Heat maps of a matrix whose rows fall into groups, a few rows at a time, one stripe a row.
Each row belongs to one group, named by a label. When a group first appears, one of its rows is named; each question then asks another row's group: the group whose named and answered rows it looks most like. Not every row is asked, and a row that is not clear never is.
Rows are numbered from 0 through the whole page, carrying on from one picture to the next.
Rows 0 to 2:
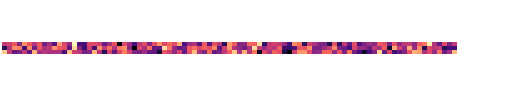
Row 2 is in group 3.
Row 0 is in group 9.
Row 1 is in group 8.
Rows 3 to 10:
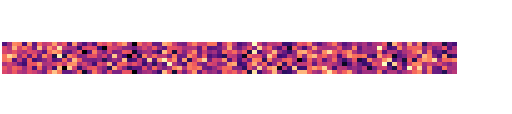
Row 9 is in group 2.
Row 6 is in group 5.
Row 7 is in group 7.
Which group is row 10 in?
3
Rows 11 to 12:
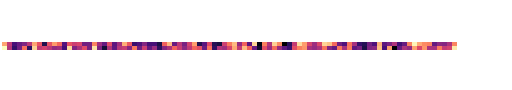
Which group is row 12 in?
3
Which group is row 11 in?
3
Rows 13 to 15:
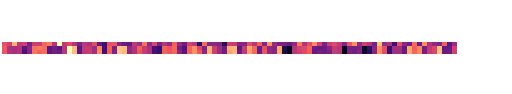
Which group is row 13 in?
5
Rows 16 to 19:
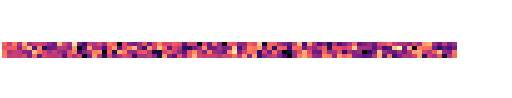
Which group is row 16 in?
9
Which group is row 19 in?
3
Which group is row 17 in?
9
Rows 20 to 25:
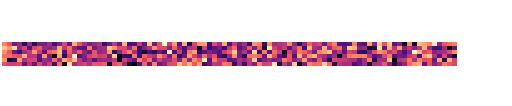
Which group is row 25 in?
2
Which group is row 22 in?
3
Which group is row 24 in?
7
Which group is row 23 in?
5
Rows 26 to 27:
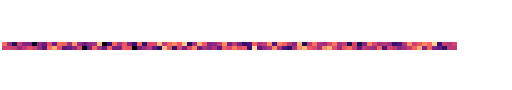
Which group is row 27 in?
3
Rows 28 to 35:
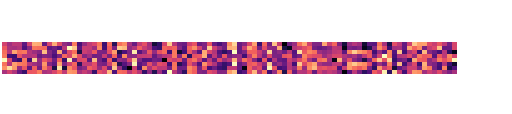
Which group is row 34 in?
5
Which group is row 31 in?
7
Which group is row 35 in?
8
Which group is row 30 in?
5
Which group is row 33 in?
5
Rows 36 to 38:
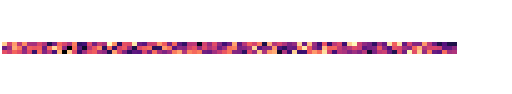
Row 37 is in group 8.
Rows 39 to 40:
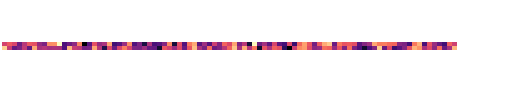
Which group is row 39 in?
3
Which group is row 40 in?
3
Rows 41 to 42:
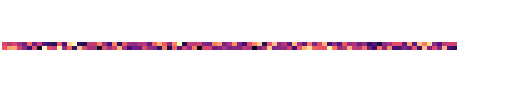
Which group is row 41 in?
9
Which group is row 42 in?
5
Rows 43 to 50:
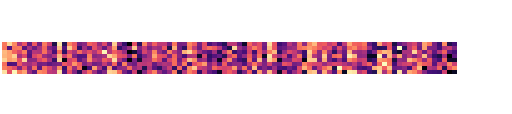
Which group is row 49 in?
3
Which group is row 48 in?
7
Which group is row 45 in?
2
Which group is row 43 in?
5
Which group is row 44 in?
5
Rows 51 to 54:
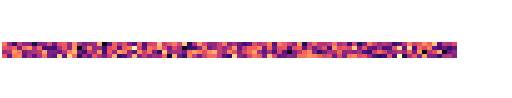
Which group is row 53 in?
8
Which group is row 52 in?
9
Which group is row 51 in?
7
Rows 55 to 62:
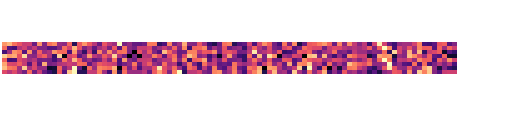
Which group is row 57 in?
8
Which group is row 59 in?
7
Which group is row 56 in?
7
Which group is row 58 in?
2
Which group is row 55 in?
2
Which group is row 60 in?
5
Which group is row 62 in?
9
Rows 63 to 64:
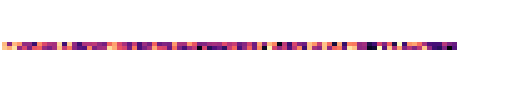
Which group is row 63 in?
2
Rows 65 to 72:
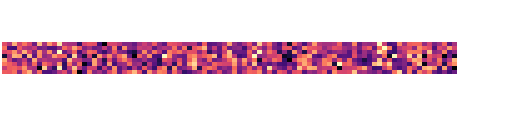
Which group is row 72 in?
9
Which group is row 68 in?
8
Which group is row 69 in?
3
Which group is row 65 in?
2
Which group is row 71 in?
5
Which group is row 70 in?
3
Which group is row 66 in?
7
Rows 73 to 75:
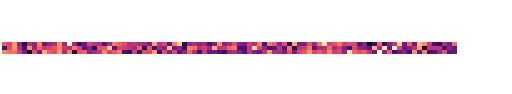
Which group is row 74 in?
8
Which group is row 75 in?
5
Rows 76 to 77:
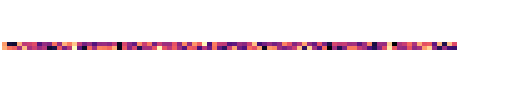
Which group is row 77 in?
9
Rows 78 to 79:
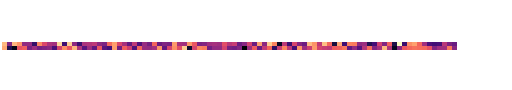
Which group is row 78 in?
2
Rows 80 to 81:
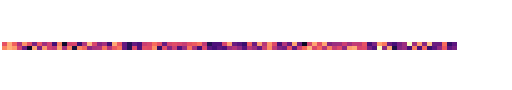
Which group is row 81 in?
5
